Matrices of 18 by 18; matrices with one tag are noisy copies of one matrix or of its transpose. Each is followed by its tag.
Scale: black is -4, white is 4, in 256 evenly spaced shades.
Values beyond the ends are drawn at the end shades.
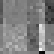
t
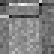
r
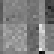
t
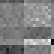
t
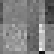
t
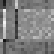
r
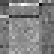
r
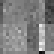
t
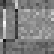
r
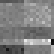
t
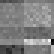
t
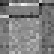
r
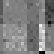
t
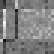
r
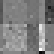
t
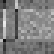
r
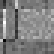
r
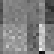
t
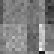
t
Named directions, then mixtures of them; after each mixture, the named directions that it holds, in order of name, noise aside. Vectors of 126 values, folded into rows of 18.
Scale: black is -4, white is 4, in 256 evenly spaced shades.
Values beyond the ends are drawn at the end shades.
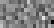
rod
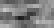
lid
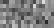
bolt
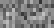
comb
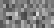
bolt, comb, rod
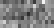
bolt, lid, rod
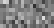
bolt, rod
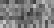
bolt, lid, rod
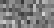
bolt, comb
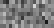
bolt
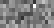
bolt, lid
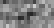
bolt, lid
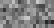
bolt, lid, rod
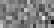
rod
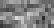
lid, rod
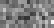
lid, rod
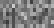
comb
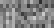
comb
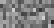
comb, rod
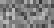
comb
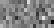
rod
